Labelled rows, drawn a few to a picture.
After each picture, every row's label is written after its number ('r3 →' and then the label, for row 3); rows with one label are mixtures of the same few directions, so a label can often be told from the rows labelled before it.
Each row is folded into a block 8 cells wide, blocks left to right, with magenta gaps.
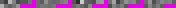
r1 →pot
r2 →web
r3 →web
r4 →pot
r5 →pot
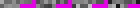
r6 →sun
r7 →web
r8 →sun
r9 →pot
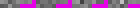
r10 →pot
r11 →sun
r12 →web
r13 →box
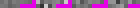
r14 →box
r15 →pot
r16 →pot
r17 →web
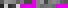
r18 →sun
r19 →web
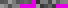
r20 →pot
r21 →sun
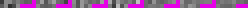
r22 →sun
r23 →web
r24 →pot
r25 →pot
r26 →web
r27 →sun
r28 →web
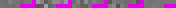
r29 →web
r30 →pot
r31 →box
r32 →pot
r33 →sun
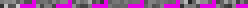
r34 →sun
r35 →sun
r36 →web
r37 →sun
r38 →sun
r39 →pot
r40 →web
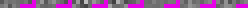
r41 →pot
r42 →web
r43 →box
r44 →pot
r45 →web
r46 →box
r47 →box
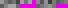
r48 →web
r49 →box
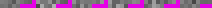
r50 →box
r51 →sun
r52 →pot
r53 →sun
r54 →box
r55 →box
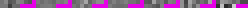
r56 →box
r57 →web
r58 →box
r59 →web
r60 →web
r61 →pot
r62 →sun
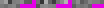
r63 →web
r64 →web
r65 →pot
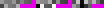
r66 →sun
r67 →sun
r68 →box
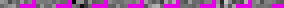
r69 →web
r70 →sun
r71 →sun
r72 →pot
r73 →web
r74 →web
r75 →pot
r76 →web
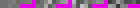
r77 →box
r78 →box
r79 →sun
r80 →pot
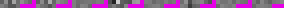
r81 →box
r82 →box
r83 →sun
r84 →web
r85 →web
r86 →box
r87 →sun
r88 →web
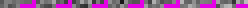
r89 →sun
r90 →web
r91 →web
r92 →box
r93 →pot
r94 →sun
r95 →web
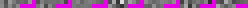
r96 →pot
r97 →pot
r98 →web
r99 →box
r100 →pot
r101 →pot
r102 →pot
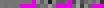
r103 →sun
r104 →box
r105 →pot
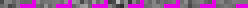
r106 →sun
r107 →pot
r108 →web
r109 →web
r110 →box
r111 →box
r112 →pot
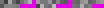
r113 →web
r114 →sun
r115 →box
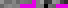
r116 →sun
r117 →box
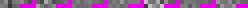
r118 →box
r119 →pot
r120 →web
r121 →box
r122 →sun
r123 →pot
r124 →sun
